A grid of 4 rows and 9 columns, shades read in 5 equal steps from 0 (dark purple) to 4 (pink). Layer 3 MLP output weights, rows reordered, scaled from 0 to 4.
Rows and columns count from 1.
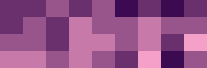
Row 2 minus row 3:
-1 0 0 0 -1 0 0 1 -2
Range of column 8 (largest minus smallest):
2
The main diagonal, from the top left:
1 2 1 3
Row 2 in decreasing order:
3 3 2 2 2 2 2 1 1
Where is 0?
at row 1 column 6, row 1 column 8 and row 4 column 8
